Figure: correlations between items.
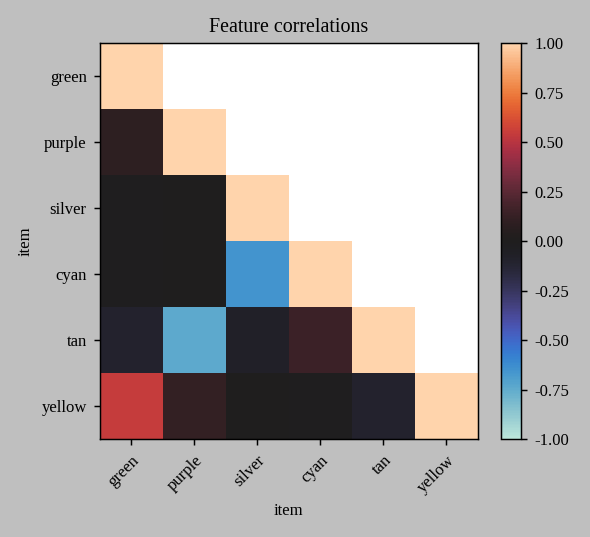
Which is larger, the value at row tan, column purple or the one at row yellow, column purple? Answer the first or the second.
the second
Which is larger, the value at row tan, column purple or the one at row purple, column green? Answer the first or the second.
the second
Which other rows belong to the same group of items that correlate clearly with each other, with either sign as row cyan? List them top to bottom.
silver
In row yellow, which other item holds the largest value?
green
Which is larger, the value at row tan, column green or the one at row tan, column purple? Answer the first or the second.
the first
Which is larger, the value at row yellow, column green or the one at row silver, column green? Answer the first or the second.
the first
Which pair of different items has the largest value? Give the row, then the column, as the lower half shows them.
yellow, green
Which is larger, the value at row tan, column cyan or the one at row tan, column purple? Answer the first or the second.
the first
